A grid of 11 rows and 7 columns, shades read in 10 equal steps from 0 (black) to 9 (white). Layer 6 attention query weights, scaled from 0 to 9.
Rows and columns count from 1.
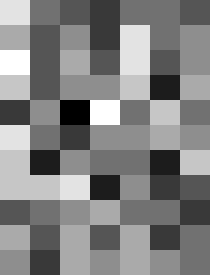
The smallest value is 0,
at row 5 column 3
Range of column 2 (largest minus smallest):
6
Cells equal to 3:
11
